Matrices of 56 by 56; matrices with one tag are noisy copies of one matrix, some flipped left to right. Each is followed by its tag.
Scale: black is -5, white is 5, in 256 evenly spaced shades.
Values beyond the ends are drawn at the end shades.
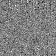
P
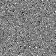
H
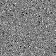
H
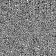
P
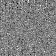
P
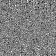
P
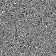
H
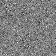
H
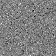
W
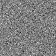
W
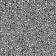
P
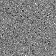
W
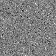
W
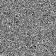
H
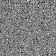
P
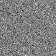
W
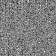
P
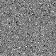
H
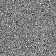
H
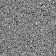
H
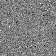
H
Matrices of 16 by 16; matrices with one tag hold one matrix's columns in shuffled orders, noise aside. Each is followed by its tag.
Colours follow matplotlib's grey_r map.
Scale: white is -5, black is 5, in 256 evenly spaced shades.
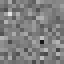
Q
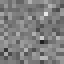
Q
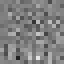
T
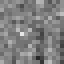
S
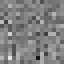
T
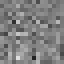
T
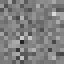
Q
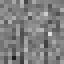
S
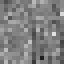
S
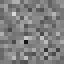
Q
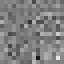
T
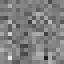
T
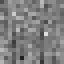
S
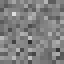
Q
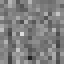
S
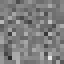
T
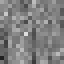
S
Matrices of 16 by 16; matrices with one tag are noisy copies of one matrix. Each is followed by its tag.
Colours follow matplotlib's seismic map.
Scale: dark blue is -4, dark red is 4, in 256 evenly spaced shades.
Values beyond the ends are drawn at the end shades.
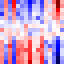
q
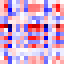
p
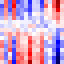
q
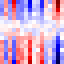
q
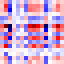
p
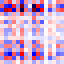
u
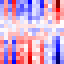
q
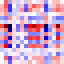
p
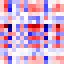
p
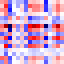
p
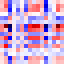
p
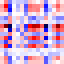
p
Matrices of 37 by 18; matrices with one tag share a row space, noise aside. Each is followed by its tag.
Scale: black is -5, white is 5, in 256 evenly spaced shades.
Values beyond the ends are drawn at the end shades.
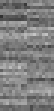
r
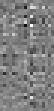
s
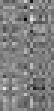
s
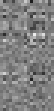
s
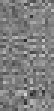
s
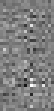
s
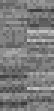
r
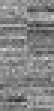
r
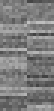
r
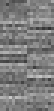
r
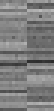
r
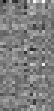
s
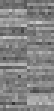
r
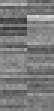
r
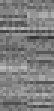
r
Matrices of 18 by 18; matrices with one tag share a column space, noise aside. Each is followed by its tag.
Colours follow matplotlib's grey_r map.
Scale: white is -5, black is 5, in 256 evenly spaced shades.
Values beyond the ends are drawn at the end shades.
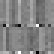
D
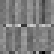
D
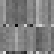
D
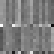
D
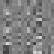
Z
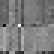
D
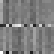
D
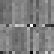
D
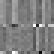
D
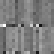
D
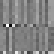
D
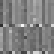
D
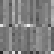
D
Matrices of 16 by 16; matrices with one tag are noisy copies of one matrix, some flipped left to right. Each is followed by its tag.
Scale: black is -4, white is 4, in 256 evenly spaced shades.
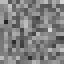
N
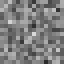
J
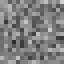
N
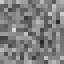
N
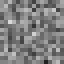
J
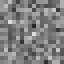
J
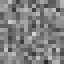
J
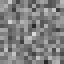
J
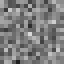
J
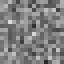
J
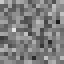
N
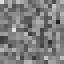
N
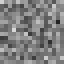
N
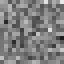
N
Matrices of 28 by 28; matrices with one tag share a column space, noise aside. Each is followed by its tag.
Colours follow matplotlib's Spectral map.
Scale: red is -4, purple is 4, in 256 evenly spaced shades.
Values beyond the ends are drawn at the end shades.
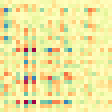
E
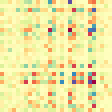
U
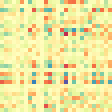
U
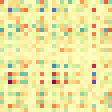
U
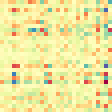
U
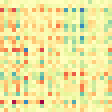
E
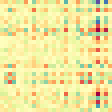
U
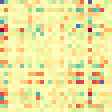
U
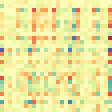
E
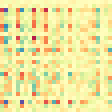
E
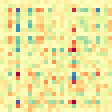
E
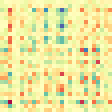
E
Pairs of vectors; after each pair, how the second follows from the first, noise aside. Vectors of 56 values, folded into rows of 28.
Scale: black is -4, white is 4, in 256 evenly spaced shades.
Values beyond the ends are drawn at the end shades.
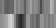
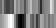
scaled up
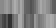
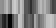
scaled up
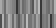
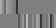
partly zeroed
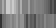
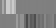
partly zeroed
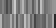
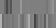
partly zeroed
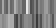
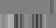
partly zeroed
